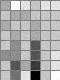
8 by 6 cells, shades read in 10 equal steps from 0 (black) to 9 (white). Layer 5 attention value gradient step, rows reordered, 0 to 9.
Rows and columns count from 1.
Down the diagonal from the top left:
6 6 7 6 7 8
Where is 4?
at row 8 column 2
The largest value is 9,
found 2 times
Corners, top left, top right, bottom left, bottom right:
6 8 7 9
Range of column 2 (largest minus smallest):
6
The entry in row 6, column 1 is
5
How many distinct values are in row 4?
2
